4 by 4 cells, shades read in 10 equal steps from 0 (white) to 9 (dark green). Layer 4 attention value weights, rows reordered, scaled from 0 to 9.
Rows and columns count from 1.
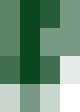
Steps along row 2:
up down same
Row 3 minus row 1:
1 0 -1 -4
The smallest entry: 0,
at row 4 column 4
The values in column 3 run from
2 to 8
